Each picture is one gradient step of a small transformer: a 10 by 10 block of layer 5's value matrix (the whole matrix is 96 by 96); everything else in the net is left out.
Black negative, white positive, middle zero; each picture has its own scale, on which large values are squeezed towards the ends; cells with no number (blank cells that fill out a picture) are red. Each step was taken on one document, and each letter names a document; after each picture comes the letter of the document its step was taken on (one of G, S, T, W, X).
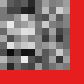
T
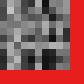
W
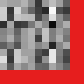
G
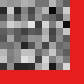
W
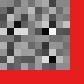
W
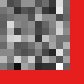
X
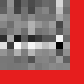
X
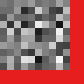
X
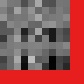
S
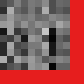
S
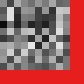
X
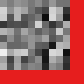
G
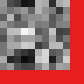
T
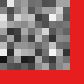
W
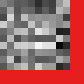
X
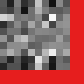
W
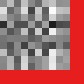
S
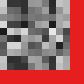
T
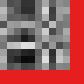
T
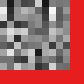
G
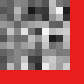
S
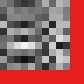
T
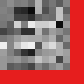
X
